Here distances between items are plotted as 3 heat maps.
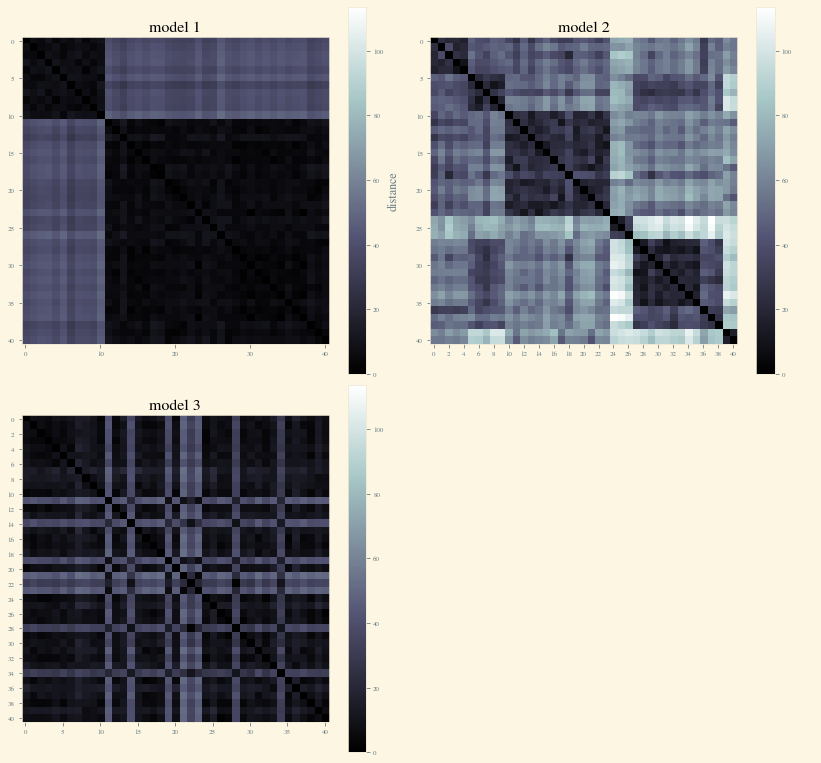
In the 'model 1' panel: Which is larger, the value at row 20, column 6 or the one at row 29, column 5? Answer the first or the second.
the second
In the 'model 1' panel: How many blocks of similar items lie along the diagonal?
2
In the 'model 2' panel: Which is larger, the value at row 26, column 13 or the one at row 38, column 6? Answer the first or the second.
the first
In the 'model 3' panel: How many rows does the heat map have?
41
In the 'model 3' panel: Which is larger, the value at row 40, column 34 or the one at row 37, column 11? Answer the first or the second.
the second
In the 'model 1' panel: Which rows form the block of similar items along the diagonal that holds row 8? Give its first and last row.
0 to 10
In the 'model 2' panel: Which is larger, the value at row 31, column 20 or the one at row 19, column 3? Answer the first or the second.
the first
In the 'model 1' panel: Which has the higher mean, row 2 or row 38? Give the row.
2
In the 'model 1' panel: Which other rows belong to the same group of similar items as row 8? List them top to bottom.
0, 1, 2, 3, 4, 5, 6, 7, 9, 10
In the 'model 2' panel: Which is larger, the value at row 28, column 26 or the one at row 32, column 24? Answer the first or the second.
the second
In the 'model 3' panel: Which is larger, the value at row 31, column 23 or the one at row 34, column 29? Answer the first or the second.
the first
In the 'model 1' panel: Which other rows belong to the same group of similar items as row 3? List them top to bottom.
0, 1, 2, 4, 5, 6, 7, 8, 9, 10
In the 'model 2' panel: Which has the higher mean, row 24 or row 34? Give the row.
24
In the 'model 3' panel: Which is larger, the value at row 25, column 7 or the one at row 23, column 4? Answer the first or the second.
the second
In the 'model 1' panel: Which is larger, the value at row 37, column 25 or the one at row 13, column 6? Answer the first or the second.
the second
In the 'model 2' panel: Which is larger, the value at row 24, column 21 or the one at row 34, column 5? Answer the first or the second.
the first
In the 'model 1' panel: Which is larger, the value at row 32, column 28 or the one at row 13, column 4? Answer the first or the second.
the second
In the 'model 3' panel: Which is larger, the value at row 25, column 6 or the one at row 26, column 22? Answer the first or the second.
the second
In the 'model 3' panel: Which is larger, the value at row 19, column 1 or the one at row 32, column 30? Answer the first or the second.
the first
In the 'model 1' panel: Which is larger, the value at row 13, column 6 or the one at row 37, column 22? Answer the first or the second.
the first
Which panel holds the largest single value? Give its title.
model 2
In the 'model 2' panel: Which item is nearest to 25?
24
